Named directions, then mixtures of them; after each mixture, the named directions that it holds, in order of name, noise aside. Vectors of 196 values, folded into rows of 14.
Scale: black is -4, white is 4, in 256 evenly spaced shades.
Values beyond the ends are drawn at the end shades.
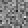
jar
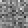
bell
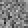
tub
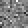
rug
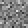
bell, rug, tub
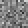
bell, jar, tub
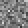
jar, tub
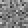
bell, rug, tub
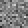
jar, rug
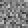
jar, rug, tub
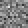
jar, rug, tub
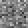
bell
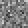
bell, jar, tub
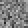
tub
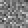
jar, rug, tub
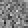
tub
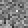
jar, tub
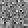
bell, tub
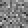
jar, rug, tub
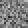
jar, rug, tub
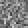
tub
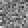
jar, rug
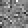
rug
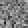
tub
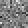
bell, rug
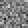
jar, rug, tub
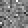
rug
